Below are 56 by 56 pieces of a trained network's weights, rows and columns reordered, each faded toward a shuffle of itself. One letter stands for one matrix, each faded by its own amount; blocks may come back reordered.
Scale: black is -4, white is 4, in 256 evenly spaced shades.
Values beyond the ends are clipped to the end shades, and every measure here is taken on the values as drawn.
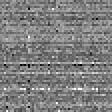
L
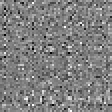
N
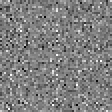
N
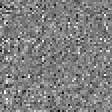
N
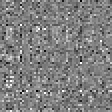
N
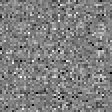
N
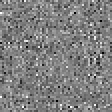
N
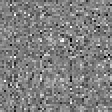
N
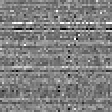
L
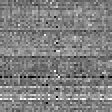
L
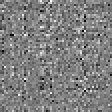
N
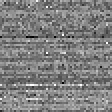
L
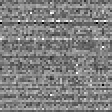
L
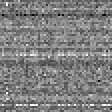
L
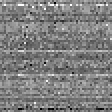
L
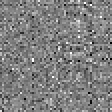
N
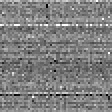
L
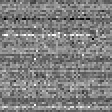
L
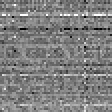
L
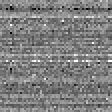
L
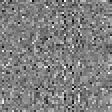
N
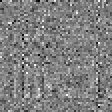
N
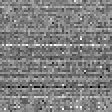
L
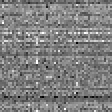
L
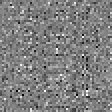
N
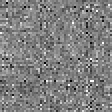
N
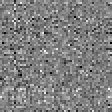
N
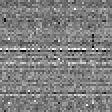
L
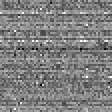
L
